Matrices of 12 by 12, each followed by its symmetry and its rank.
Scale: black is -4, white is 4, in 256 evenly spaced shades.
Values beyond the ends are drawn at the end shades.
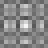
symmetric, rank one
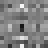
neither, rank two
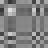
symmetric, rank one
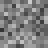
antisymmetric, full rank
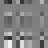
neither, rank one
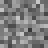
neither, full rank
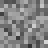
neither, full rank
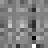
neither, rank two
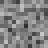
neither, full rank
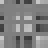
symmetric, rank one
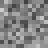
neither, full rank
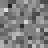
antisymmetric, full rank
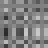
neither, rank one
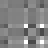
symmetric, rank one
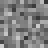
antisymmetric, full rank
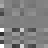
neither, rank one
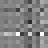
neither, rank two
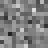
antisymmetric, full rank
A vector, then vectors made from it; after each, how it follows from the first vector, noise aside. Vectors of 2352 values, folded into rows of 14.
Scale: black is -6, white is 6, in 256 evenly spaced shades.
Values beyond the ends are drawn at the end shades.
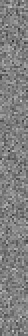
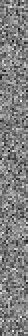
scaled up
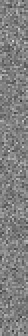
negated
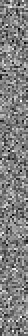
scaled up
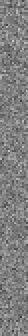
negated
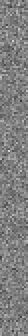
negated
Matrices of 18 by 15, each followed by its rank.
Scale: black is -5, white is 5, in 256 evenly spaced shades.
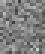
full rank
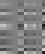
one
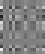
one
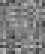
three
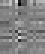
two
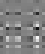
one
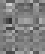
two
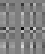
one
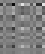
one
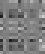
two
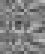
three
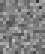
full rank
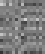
three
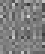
three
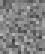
full rank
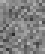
full rank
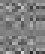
two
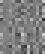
three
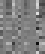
two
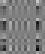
one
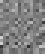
three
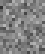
full rank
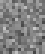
full rank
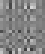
two
